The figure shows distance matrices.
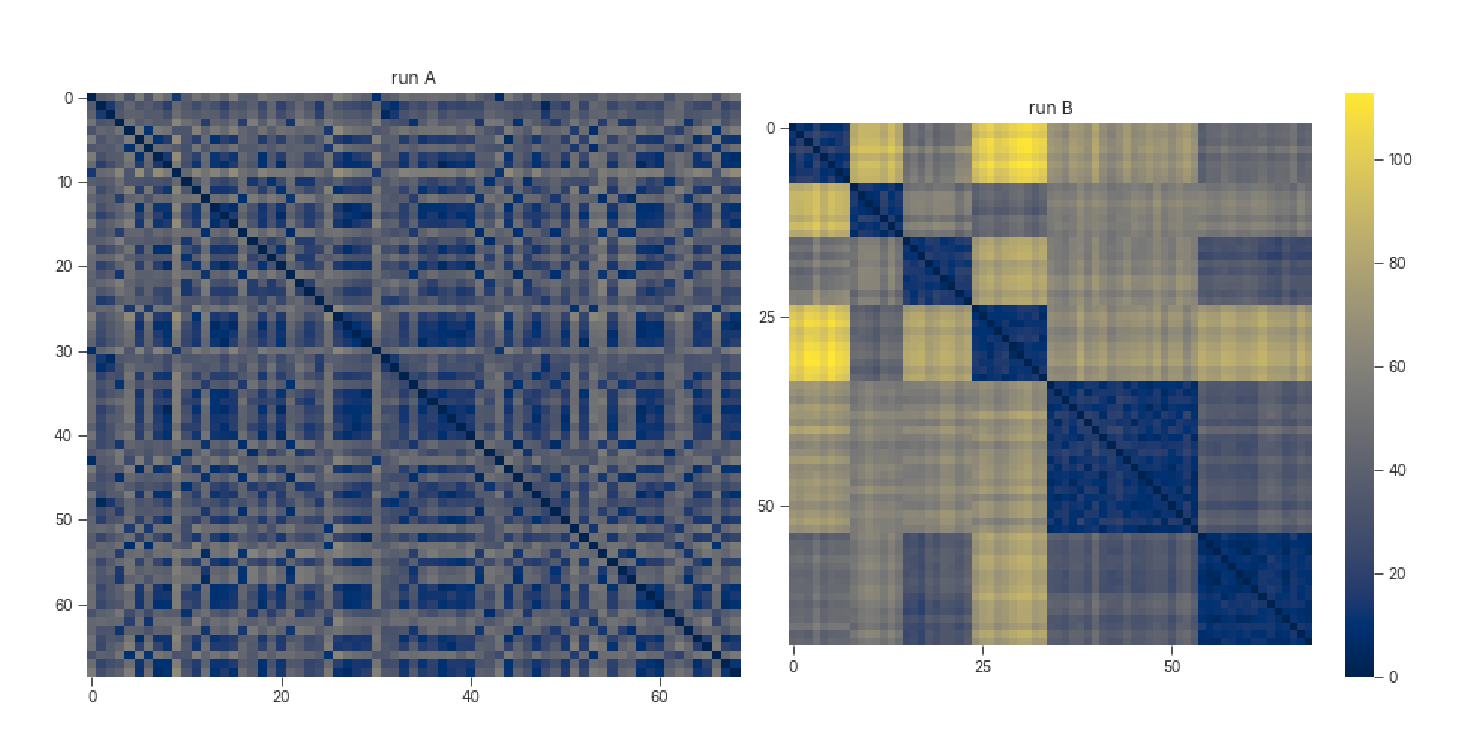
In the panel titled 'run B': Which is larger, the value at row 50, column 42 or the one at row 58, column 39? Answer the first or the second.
the second
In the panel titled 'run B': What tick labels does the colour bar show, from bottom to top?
0, 20, 40, 60, 80, 100
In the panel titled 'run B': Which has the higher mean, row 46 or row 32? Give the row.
32
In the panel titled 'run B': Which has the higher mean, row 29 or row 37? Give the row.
29
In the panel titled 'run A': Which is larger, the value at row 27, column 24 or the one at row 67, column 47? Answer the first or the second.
the first
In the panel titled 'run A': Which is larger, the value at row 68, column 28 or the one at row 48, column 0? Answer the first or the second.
the second
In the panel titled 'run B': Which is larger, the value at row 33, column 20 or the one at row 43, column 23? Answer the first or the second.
the first
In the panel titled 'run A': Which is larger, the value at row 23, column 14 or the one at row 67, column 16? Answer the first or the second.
the second
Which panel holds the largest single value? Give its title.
run B
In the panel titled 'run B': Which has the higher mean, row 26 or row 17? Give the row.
26
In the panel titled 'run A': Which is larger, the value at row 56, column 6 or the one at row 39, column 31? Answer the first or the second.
the first
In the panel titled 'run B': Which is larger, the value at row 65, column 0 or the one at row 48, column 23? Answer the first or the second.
the second
